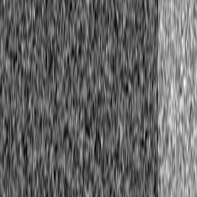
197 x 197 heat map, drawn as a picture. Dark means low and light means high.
Grain: streaks running down. Seam: vertical, 80% of the way across, the right part higher. Average level on the scale: 40%.
